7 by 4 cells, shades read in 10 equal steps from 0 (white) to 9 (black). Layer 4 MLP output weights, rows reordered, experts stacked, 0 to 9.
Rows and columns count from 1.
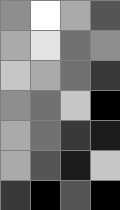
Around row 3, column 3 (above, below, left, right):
5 2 3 7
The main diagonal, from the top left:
4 1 5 9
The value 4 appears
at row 1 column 1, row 2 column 4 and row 4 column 1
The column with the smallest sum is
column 1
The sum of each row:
13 13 17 20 23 19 31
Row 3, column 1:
2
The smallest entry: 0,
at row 1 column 2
